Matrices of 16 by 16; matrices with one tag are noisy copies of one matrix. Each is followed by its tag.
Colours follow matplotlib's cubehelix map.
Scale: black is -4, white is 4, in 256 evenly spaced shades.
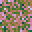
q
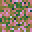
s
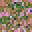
s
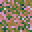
q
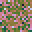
q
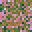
q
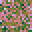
q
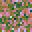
s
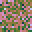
q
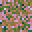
q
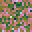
s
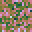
s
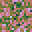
s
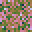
q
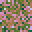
q
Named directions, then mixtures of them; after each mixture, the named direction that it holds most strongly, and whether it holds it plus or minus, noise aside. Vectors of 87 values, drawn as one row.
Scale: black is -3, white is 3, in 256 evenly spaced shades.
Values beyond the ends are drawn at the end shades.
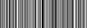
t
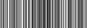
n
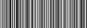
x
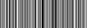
t, plus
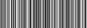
x, minus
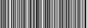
x, minus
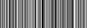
t, plus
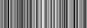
n, minus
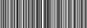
t, minus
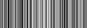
n, minus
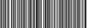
x, minus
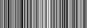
n, minus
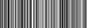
n, minus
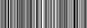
t, minus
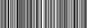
t, minus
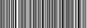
x, minus
